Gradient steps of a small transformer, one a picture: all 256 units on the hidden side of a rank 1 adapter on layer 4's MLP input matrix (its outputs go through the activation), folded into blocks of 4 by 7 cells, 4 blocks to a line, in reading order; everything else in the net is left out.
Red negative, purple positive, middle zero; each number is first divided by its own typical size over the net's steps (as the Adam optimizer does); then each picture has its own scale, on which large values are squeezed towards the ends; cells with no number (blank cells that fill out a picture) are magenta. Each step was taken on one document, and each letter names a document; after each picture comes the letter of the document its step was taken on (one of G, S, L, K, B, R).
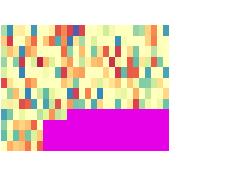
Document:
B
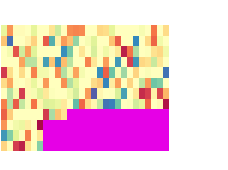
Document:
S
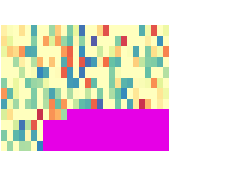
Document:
B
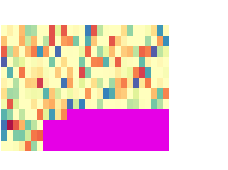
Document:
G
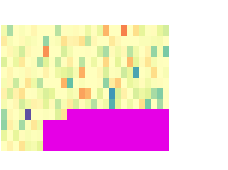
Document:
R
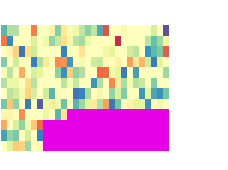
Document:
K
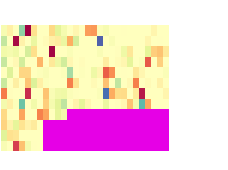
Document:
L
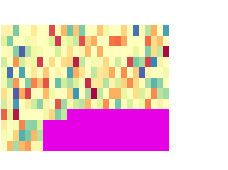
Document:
K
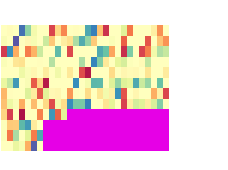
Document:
G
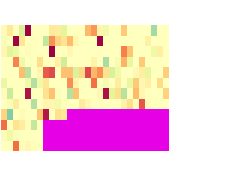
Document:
L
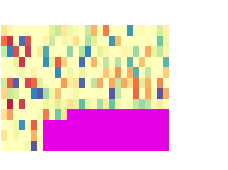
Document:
R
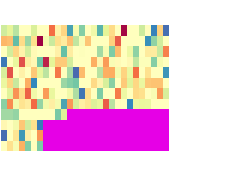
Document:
K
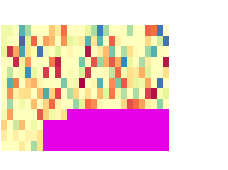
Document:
G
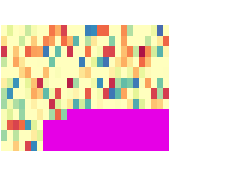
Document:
G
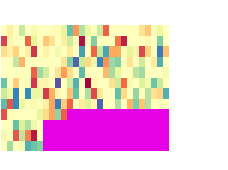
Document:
B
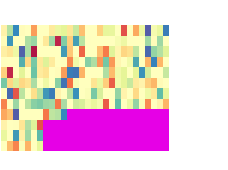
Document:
K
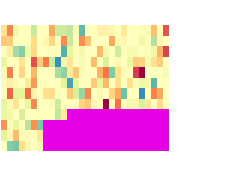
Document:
K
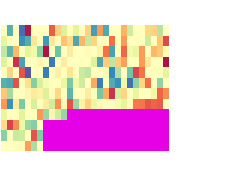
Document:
G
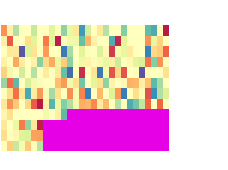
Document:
K
